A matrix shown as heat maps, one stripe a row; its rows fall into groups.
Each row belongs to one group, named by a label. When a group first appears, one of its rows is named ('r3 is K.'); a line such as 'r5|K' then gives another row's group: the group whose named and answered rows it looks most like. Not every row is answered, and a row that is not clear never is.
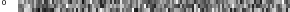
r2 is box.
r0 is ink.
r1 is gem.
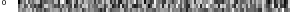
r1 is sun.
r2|ink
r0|ink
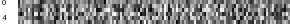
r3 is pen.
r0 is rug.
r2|sun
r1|sun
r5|rug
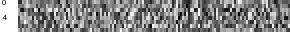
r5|rug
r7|gem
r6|sun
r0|gem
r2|pen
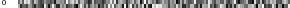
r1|sun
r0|rug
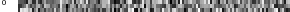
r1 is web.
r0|sun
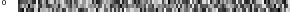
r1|ink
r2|pen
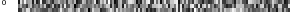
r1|sun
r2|gem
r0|box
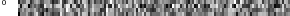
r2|gem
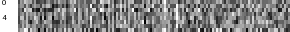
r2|box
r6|gem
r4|ink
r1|web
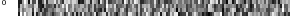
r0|pen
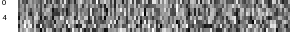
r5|rug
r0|sun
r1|ink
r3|web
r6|box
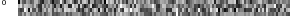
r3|gem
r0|web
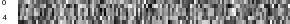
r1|sun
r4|box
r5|sun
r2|ink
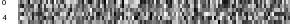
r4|box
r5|pen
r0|pen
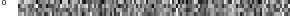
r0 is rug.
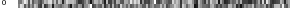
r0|pen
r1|ink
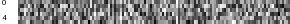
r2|box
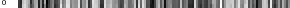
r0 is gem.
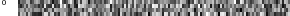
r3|sun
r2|ink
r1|sun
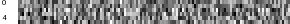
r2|pen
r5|web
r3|pen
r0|gem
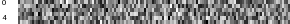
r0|ink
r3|pen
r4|sun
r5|box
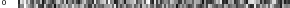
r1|rug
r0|box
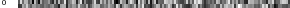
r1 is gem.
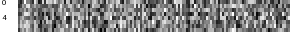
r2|sun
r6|rug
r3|gem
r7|ink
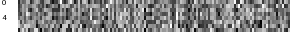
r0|web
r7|ink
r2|web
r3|gem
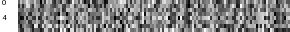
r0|rug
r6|pen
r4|sun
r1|web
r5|web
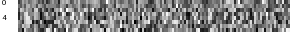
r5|box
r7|pen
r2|ink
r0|gem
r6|gem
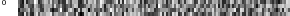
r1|pen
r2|web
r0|pen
